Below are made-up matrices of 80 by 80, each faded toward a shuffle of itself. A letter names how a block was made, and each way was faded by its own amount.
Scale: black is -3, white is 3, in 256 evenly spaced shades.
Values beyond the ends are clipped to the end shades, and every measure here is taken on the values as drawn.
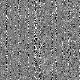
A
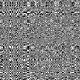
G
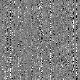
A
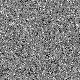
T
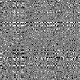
G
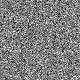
T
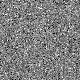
T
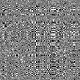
G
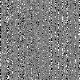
A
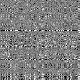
G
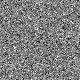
T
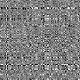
G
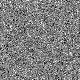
T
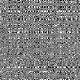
G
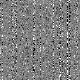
A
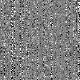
A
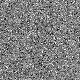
T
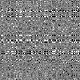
G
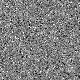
T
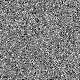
T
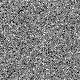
T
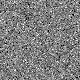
T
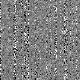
A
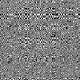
G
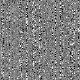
A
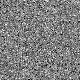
T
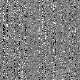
A
